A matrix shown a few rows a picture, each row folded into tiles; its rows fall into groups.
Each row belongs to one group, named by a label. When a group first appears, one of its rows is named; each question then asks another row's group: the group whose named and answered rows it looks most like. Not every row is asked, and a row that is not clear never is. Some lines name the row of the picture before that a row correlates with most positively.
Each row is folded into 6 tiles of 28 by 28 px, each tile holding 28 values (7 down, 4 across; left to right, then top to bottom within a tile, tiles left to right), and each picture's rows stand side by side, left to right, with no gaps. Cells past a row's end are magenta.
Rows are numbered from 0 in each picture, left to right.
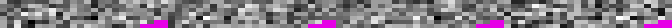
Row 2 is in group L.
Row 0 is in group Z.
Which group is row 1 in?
L
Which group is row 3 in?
Z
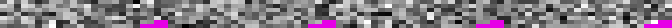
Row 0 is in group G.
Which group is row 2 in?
G
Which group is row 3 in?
L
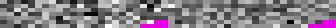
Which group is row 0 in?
L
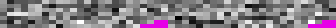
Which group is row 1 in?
Z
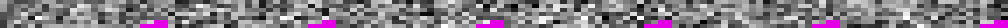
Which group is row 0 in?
L
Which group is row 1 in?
Z
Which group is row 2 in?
L
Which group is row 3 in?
L
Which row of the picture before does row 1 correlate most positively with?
0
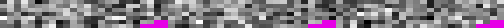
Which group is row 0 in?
G
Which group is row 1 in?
G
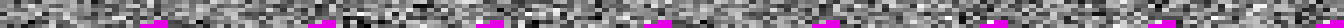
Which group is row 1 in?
G
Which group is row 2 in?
Z
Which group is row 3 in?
Z
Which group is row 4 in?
G
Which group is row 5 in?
L
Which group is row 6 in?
L
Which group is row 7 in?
L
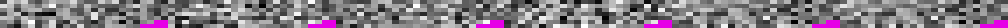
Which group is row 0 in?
G
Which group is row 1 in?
Z
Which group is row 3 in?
L
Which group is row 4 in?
G
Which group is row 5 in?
G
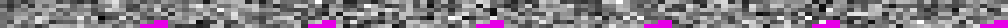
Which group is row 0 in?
L
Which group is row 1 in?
G
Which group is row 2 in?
Z
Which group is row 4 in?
L
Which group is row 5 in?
Z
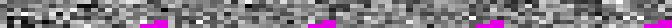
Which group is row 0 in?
Z
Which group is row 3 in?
L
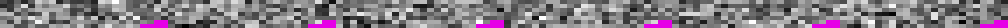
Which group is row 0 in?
L
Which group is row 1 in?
G
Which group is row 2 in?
Z
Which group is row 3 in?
L
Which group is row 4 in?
Z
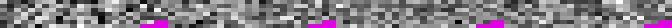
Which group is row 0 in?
L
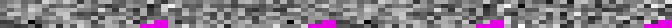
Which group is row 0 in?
G
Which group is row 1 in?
Z
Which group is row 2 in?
G
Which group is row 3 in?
Z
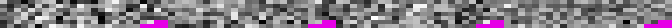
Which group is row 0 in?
L
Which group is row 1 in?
G
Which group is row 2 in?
L
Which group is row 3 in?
Z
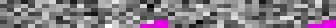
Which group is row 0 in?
L
